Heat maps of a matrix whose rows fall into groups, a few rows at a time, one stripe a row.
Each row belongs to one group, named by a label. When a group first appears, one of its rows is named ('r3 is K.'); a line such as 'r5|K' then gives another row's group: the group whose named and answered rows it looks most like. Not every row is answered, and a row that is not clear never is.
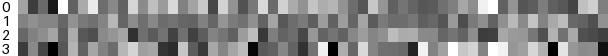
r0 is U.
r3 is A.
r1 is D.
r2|D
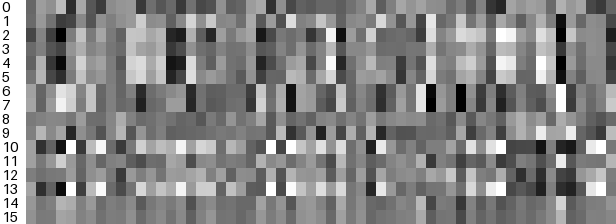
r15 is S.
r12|U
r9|D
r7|S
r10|U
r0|D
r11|S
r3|A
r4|A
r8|D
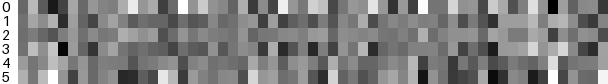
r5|S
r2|A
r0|A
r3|D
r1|D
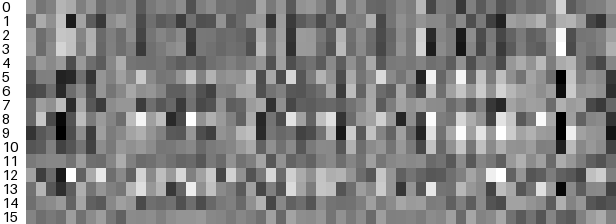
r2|S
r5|A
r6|A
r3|S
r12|U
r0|S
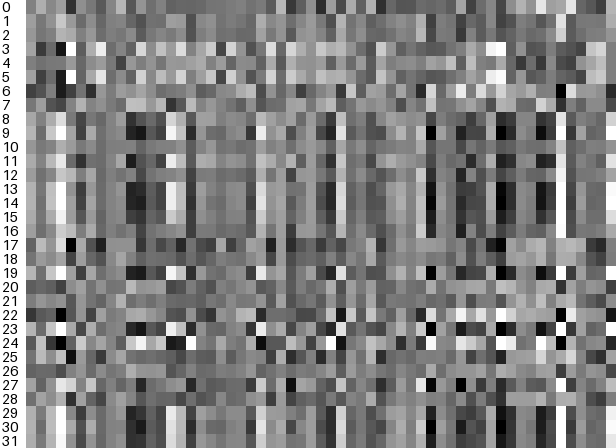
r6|A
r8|S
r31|S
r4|U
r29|S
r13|S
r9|S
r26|A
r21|D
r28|D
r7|A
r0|D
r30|S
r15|S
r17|D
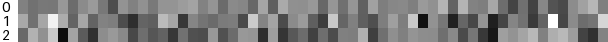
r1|S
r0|U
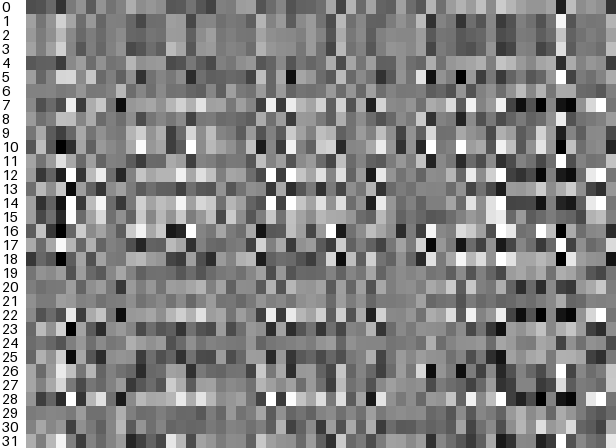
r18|A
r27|S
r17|S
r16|A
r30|D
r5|S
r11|S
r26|S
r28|U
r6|D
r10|A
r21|S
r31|S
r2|S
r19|D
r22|U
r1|S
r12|U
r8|S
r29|D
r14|U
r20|U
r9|A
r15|U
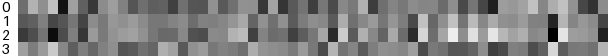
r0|D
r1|A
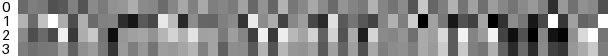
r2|U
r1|S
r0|A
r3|U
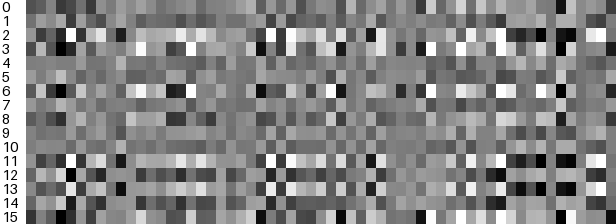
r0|A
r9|U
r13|U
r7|S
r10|D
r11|U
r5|S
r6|A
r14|D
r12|D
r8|A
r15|A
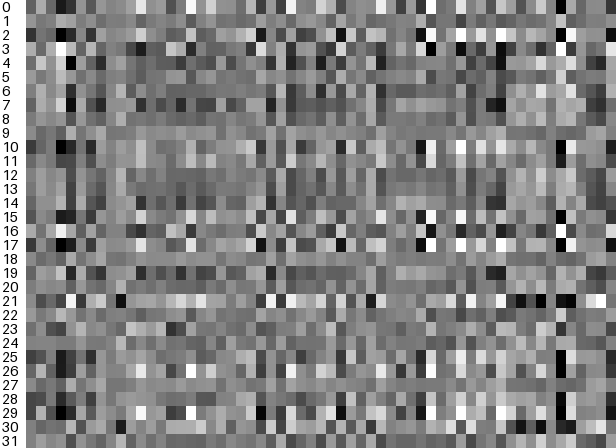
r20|D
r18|U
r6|D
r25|A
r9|U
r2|A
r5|S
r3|S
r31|D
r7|D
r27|U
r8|D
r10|A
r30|U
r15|A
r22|S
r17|A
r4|D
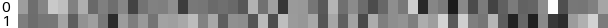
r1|U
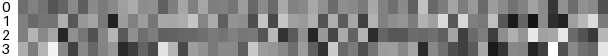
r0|A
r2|D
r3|S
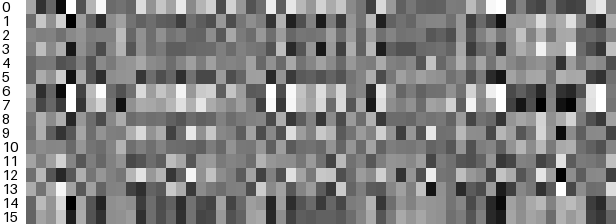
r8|D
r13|S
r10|D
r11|S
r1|D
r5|D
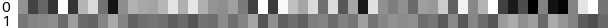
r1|D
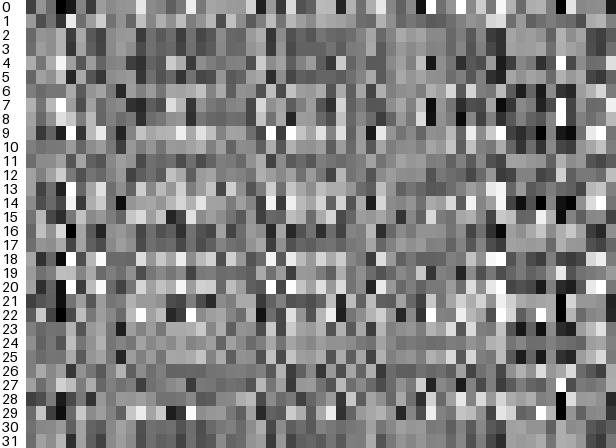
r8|S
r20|U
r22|A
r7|S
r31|D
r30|D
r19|S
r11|D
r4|S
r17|D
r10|U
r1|U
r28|A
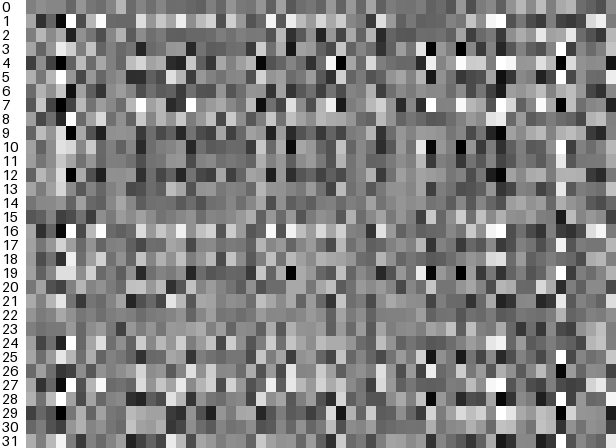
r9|D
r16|U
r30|A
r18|U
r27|U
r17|S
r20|A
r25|S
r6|D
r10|S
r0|D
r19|S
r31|S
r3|S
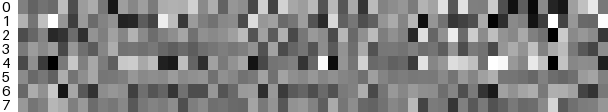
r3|D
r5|U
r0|U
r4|A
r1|S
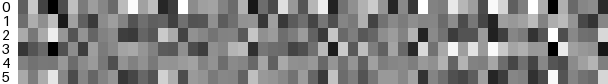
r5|S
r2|S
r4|U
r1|D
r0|A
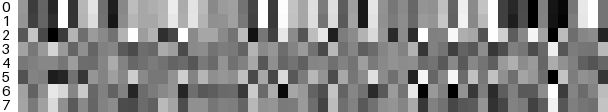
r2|A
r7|S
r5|A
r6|S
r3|S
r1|U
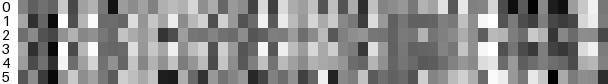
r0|U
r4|U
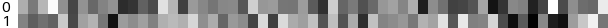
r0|S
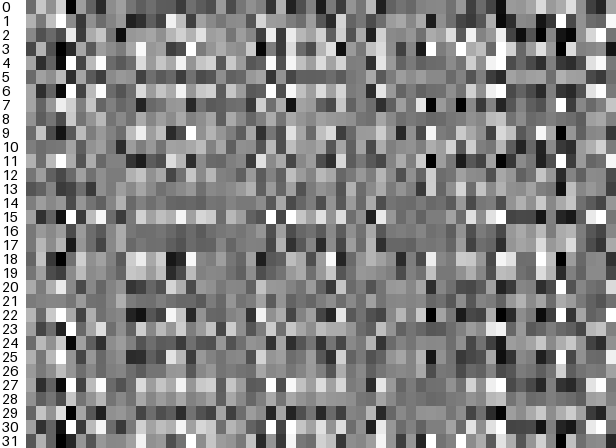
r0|D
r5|D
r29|D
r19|A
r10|U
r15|U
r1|S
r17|D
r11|S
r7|S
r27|U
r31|A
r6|U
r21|D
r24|D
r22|S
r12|A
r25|S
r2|U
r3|A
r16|D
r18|A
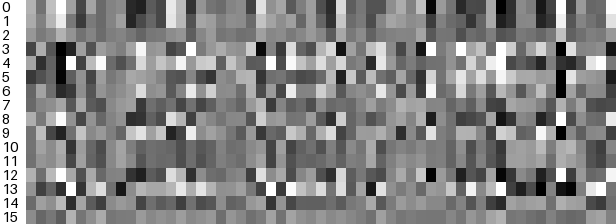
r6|A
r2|S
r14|D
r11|D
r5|A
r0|S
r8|S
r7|D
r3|A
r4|U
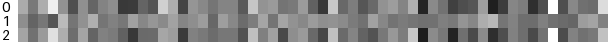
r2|S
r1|U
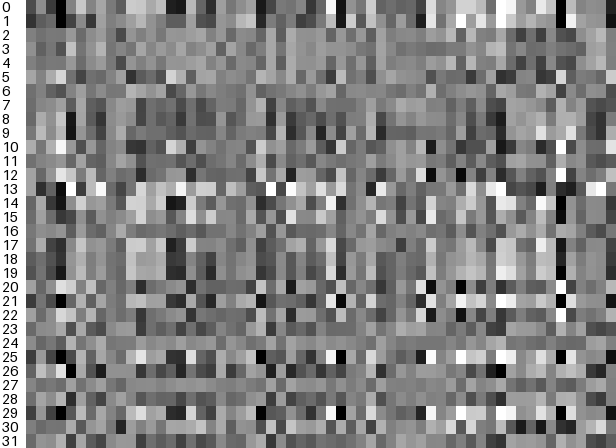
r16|D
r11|D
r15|A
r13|U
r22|S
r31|D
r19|A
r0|A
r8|D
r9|D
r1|A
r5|S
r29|A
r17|A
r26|D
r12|S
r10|S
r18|A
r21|A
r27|U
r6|A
